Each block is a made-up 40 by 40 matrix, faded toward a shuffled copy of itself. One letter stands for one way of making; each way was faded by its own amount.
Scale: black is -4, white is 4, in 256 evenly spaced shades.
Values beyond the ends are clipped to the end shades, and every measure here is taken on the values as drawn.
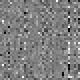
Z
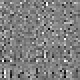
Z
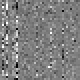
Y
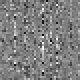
Y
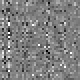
Z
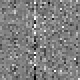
Y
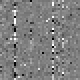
Y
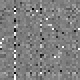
Z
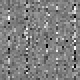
Y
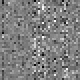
Y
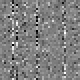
Y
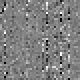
Y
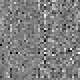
Z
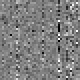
Y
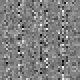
Y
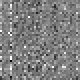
Z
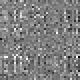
Z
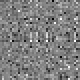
Z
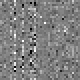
Y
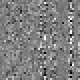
Y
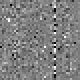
Z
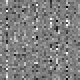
Y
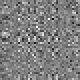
Z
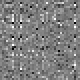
Z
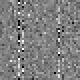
Y
